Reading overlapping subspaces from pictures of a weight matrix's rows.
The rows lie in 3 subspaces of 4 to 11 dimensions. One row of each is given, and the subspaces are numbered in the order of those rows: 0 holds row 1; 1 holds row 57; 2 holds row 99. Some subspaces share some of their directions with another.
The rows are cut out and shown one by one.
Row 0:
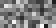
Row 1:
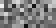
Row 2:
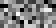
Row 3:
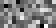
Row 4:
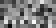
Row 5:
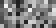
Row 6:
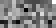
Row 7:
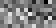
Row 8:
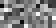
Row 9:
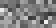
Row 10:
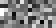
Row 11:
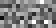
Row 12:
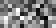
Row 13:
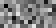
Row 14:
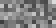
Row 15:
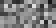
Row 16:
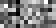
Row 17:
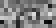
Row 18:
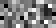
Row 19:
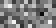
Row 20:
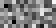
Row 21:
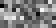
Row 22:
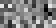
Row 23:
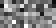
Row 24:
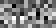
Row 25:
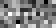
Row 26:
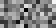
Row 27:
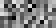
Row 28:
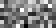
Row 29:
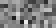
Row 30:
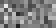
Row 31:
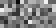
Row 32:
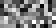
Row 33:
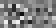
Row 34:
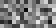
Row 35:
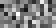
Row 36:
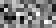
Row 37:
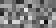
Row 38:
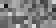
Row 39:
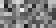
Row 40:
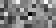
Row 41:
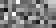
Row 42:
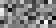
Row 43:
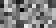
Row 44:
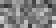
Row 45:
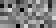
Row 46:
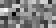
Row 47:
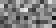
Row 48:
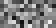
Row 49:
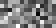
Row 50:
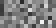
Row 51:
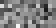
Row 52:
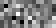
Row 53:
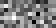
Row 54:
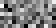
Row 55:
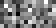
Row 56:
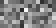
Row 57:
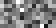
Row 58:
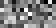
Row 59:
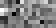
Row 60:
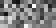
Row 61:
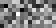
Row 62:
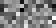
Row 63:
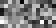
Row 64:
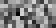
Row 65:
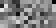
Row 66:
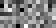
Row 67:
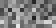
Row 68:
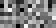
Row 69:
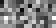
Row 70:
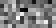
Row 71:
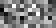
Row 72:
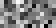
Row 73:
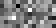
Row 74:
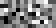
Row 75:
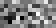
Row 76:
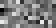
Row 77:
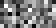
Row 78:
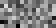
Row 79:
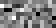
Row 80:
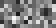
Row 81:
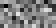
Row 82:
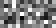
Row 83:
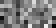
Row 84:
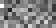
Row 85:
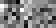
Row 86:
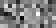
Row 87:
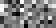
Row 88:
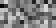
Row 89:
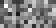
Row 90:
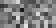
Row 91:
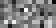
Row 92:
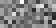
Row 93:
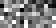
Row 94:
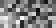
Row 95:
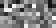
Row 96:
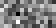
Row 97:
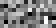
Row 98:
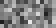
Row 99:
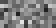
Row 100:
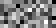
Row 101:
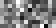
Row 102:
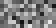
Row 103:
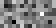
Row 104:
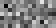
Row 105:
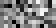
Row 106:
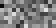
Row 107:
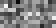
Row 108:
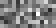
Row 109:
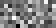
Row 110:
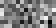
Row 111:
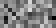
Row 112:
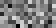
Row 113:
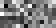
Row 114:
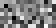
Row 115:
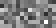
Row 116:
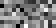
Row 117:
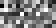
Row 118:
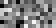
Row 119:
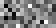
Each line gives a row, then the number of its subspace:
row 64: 2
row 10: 0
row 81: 1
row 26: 2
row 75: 0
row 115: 2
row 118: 2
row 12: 2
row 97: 0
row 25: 2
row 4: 2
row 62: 0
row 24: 0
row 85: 0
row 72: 1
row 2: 1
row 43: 1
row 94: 2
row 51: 2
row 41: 0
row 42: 0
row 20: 1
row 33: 2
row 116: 0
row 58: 2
